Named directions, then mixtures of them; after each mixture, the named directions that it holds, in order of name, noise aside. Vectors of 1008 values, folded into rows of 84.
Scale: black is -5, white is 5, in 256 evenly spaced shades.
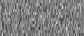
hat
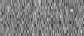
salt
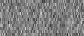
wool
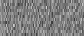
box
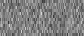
wool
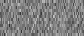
wool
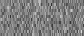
salt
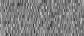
box, wool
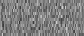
hat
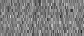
salt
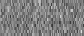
salt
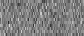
box, wool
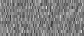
box, salt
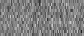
salt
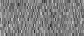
box, wool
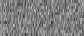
box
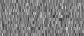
hat, wool
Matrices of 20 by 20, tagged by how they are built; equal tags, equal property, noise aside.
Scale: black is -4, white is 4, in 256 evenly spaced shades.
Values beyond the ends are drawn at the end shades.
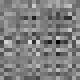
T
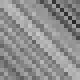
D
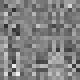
T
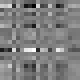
T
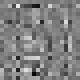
T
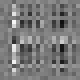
T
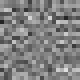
T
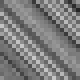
D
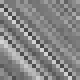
D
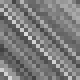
D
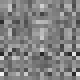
T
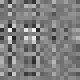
T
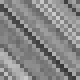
D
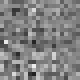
T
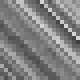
D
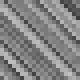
D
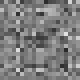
T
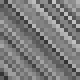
D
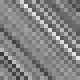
D
